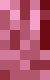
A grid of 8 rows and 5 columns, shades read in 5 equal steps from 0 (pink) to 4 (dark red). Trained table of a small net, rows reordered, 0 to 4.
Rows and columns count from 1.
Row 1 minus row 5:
-2 -2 2 -1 0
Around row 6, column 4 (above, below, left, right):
2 3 2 1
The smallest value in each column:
0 0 1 0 1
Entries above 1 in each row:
2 3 3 3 4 2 4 4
